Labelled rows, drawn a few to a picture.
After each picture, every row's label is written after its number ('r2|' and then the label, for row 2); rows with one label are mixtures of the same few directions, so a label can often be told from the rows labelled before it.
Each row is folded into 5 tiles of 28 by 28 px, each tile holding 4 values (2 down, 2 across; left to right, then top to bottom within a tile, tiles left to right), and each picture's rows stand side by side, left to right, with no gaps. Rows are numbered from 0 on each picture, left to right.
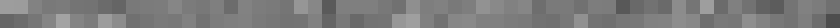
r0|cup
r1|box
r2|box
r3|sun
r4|sun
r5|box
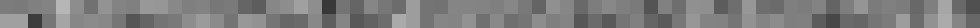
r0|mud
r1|cup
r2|box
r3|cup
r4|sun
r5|box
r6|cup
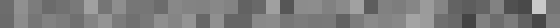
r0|sun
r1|cup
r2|box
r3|cup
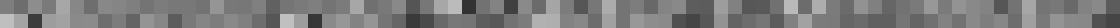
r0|mud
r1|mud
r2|mud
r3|box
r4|box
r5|sun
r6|sun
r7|box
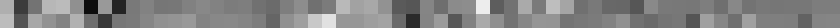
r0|sun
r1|sun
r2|sun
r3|mud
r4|box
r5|mud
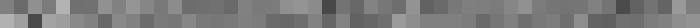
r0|mud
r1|box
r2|box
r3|cup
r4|sun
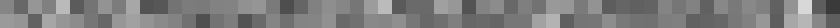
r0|mud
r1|cup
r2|cup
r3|box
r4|box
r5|cup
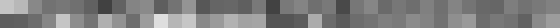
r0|cup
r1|sun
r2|mud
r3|mud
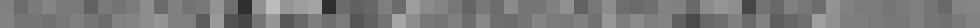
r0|sun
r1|cup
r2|box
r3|box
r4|box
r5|box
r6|cup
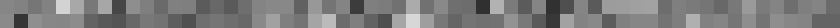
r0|sun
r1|sun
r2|mud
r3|mud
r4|box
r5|box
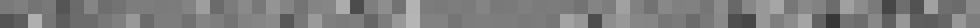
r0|mud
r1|mud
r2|mud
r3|mud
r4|mud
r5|mud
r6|box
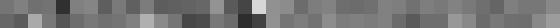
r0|mud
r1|cup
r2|box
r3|mud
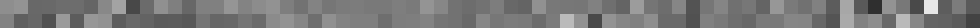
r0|cup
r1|sun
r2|mud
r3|cup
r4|mud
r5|mud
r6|box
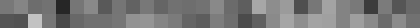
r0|mud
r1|cup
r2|sun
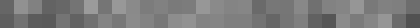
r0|sun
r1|sun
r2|mud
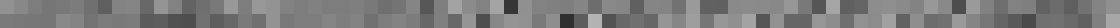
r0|cup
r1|sun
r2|cup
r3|box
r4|mud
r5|cup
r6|cup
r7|sun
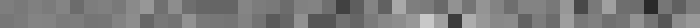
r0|mud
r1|box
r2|sun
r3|mud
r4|sun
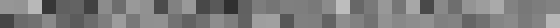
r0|box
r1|sun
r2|mud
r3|box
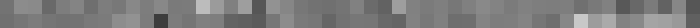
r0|box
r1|sun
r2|cup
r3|mud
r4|sun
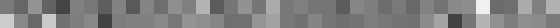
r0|mud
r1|mud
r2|mud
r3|mud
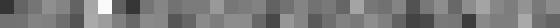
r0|cup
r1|mud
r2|mud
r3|mud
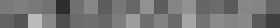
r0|mud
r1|box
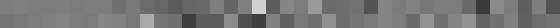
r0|cup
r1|cup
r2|box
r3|mud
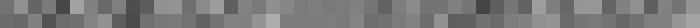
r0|mud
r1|box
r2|cup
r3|sun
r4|box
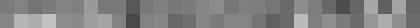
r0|sun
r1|mud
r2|sun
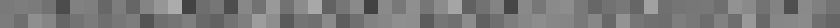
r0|mud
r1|box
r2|box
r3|box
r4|box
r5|box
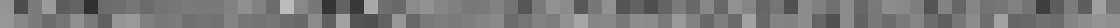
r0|sun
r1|cup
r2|box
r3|cup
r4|sun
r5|box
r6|sun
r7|sun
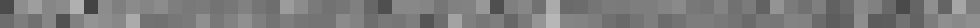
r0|box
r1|cup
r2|cup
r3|mud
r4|cup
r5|mud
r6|sun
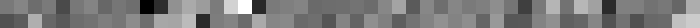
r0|mud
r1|cup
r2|cup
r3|cup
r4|box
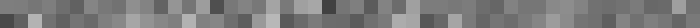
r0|mud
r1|mud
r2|box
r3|mud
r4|cup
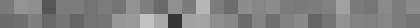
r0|box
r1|mud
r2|mud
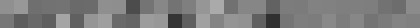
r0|cup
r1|mud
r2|cup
